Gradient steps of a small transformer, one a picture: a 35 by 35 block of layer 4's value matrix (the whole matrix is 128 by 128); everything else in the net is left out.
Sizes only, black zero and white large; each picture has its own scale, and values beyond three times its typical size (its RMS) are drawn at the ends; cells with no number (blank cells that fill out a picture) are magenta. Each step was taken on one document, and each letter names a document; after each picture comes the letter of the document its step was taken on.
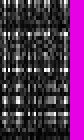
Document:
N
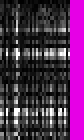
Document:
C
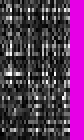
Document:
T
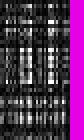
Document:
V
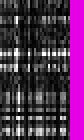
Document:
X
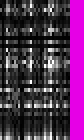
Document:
V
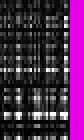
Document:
N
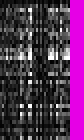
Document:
V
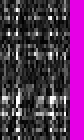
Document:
C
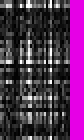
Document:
V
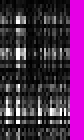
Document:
C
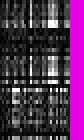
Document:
V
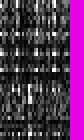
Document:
X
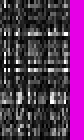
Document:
N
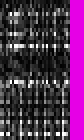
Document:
T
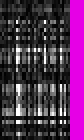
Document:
C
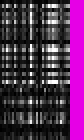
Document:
V
